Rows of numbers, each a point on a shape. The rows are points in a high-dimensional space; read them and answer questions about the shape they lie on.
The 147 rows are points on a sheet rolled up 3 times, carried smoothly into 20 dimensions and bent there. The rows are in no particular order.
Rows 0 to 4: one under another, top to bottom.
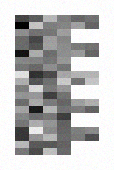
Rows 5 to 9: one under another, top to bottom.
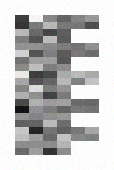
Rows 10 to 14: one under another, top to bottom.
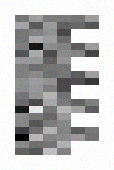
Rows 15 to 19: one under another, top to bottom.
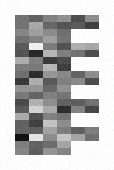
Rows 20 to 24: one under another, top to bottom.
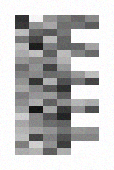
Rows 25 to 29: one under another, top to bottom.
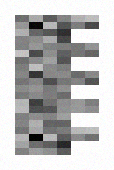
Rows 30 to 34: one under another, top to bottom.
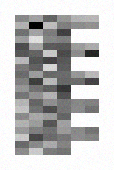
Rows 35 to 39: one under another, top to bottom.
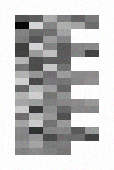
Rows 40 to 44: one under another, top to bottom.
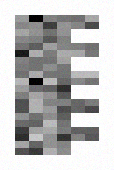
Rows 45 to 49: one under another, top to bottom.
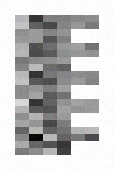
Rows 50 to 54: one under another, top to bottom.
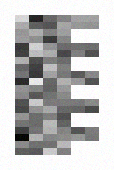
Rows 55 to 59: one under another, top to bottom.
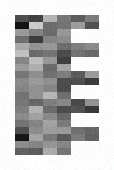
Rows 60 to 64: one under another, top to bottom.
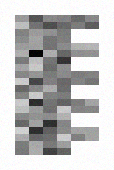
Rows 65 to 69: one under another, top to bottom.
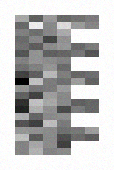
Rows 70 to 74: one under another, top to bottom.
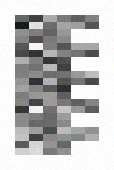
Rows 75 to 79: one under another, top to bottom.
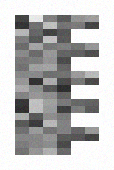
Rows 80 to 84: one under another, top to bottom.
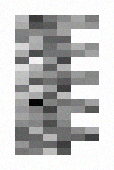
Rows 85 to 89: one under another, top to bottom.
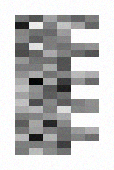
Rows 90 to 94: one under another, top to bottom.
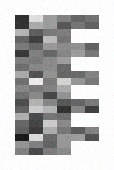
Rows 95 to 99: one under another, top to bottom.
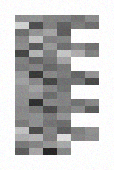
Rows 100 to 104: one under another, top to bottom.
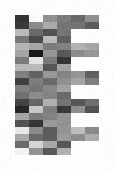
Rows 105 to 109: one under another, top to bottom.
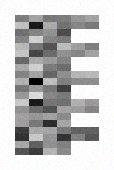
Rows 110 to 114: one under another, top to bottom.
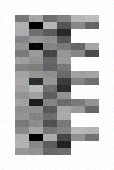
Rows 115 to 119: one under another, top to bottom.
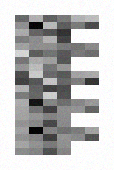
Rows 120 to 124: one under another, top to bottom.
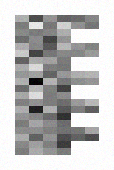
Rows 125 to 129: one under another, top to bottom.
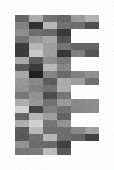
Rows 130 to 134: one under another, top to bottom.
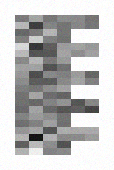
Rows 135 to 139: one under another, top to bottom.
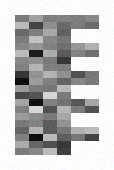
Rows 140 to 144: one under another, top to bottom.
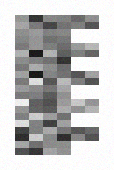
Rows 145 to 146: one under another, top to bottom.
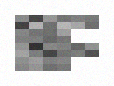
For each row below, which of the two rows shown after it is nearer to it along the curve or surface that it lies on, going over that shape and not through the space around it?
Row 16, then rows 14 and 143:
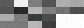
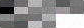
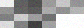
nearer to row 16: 14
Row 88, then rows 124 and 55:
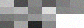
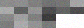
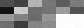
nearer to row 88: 55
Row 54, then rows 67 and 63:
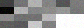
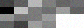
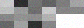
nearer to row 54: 67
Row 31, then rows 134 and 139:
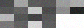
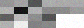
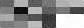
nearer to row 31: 139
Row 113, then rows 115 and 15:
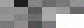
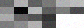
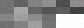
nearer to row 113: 15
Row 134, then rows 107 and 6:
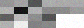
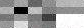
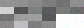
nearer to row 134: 107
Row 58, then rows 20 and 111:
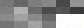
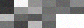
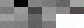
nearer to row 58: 111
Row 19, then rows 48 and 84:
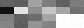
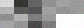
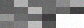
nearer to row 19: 48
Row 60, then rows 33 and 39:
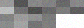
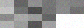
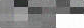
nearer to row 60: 39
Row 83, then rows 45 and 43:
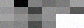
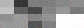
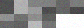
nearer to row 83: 45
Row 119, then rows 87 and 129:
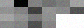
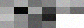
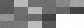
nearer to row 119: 129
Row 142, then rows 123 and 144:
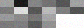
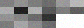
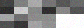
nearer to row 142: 144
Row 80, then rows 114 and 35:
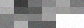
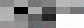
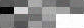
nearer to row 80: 35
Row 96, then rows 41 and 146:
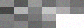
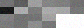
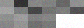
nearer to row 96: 41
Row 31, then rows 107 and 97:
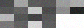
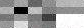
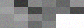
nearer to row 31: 107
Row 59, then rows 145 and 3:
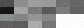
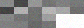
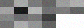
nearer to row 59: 145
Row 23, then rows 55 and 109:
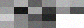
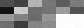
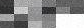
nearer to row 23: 109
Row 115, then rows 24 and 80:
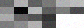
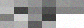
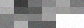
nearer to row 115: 24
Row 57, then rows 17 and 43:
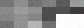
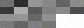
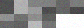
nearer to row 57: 17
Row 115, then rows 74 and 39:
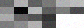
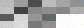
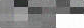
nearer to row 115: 74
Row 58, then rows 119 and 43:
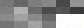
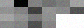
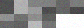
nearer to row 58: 119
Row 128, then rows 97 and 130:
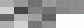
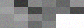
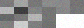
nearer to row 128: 130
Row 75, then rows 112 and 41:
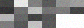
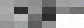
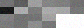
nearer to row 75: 112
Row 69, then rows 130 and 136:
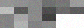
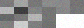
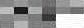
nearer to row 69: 130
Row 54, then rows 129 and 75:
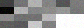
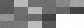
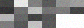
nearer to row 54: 75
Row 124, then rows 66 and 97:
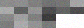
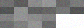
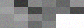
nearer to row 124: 66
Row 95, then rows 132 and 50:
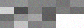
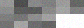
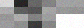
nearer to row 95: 132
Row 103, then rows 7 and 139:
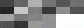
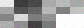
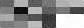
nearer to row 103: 139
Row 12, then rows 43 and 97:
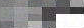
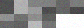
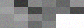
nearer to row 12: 97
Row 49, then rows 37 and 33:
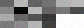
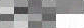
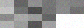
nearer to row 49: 37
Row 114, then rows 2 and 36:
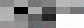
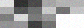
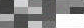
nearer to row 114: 36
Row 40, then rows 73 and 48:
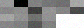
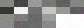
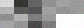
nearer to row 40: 48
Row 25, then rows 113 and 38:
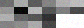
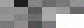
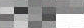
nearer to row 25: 38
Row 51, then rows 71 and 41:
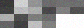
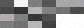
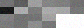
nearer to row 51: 71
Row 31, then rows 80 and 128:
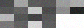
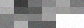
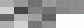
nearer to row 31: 128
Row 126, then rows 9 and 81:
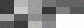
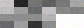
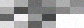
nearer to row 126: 9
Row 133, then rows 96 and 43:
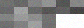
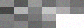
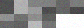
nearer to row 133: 96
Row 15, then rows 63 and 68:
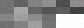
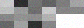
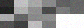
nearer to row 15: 63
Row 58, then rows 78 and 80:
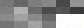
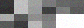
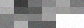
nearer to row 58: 80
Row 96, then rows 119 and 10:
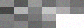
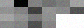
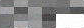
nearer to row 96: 119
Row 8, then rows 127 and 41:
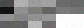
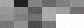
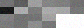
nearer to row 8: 41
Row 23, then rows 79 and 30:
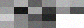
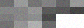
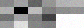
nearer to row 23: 30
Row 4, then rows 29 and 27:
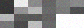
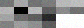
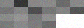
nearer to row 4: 29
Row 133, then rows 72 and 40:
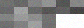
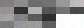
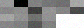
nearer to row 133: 40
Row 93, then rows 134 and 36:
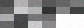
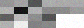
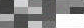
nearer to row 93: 36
